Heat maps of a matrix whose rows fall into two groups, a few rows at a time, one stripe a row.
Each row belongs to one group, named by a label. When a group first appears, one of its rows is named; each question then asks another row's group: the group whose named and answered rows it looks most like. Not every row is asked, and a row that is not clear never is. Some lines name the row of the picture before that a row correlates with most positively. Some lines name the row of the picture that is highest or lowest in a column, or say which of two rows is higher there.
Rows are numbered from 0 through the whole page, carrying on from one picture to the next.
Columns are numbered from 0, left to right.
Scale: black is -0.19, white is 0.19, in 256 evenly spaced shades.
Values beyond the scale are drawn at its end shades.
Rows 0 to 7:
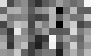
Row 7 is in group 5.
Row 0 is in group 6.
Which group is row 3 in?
5
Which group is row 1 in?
5
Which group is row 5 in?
6
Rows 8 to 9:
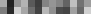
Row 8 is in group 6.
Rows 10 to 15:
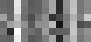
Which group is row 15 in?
5
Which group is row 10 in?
5
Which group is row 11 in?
5
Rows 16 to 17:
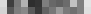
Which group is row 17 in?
6
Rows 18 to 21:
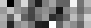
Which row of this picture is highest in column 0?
18
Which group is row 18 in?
6
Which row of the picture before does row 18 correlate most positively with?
16
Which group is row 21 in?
6
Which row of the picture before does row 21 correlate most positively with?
17
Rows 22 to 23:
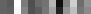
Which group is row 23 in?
5
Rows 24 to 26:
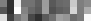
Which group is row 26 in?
6
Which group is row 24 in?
5
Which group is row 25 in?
5
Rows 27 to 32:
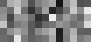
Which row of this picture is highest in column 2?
32
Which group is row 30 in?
6
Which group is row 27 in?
5
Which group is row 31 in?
5
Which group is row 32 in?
5
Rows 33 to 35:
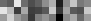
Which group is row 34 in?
6
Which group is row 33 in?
5
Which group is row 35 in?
5
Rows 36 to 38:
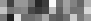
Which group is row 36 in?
6
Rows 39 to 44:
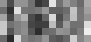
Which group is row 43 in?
6
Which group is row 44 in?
5
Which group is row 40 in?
5
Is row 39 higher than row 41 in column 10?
No
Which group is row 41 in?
6
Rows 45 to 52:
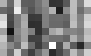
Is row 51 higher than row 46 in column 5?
No
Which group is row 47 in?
6
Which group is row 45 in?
5
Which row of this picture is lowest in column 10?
51
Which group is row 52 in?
5
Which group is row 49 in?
6
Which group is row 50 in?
6
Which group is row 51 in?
6
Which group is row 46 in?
5
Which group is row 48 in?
6
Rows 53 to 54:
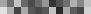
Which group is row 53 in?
5
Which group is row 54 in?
6
